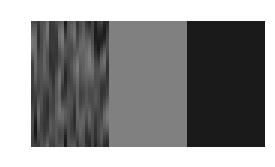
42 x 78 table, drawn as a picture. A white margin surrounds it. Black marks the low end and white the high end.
It is made of 1 by 3 panels. Panel 1,1: low, streaked downward. Panel 1,2: middling, flat. Panel 1,3: very low, flat.
